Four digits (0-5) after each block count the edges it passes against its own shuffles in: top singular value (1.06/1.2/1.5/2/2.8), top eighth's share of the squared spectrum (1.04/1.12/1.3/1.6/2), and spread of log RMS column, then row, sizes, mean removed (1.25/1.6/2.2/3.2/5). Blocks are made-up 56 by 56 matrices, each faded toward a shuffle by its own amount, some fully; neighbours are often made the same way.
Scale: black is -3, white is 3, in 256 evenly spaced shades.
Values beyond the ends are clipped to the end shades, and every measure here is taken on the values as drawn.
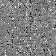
2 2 2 0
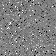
1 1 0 0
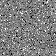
0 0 0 0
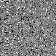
3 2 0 0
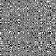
4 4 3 3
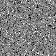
2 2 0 0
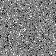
1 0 0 0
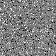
0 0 0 0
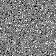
1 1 0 0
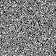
0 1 0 0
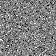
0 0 0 0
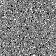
0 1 0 0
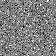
0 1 0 0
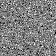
0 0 0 0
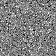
2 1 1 0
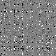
2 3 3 2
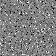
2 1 0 0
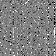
3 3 2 0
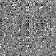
3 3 2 1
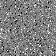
2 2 1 0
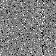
1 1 1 0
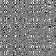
4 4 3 2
